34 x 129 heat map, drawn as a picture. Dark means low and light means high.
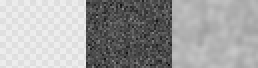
The table splits into one row of 3 panels. Panel 1,1: very high, checkered, faint in contrast. Panel 1,2: low, fine-grained. Panel 1,3: high, blotchy, faint in contrast.
